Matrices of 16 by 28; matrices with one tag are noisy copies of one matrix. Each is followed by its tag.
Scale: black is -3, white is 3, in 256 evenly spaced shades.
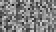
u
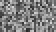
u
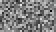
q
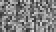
u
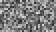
q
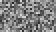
q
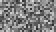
q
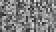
u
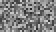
q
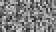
u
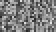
u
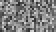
u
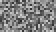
q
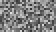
q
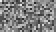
q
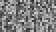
u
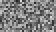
q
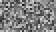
q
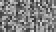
u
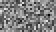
q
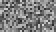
q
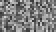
u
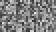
u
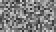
q
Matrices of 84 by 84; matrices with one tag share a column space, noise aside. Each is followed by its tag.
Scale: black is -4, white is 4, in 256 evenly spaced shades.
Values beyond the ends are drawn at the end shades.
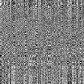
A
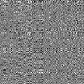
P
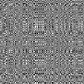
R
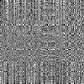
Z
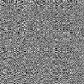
P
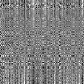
A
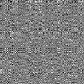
P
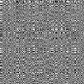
P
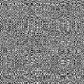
R
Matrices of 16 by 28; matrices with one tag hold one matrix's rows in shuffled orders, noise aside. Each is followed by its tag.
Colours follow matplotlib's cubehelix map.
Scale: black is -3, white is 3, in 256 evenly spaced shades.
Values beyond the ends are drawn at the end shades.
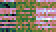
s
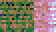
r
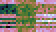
s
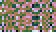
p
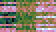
s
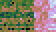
r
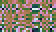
p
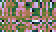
p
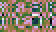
p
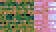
r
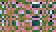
p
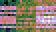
s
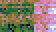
r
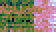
r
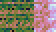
r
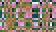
p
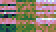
s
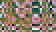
p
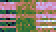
s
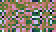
p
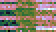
s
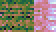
r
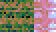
r
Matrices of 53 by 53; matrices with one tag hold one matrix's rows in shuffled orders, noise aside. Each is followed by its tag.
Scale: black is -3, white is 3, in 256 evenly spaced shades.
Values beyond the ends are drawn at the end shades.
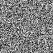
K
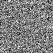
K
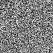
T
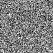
K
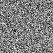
T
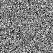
K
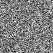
T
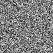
T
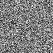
T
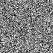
T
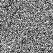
K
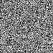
K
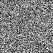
K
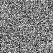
K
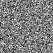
T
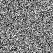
T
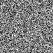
T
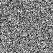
K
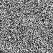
K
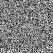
K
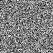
K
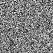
T
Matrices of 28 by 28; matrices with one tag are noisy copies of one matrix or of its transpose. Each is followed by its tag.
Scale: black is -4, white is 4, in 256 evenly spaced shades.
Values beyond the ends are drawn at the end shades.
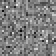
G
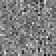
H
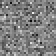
G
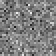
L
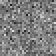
L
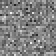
G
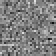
H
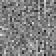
H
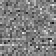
H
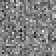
G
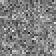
L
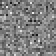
G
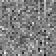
H
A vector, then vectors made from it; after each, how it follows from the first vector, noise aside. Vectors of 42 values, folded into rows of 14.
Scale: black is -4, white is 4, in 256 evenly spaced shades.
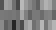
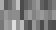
negated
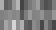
negated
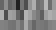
wrapped around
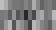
wrapped around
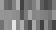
negated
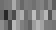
wrapped around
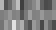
negated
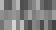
negated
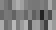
wrapped around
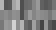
negated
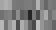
wrapped around
